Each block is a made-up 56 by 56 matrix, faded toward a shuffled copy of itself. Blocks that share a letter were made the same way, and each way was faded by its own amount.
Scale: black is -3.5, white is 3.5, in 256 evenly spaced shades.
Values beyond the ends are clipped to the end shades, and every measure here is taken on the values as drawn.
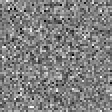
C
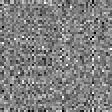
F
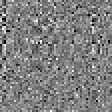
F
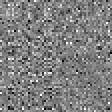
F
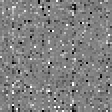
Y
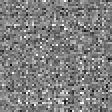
C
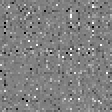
Y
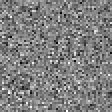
C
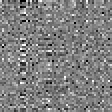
F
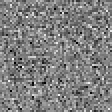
C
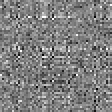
F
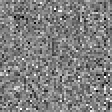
C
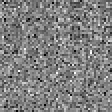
C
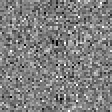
C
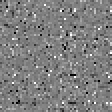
Y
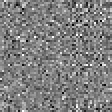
F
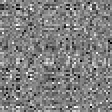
F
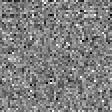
C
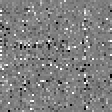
Y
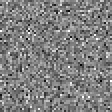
C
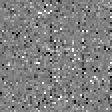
Y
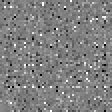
Y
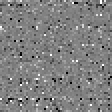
Y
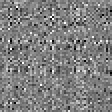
F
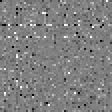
Y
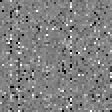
Y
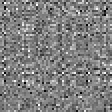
F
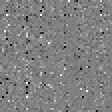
Y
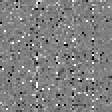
Y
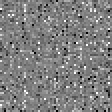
Y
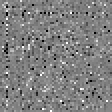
Y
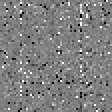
Y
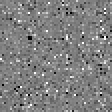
Y
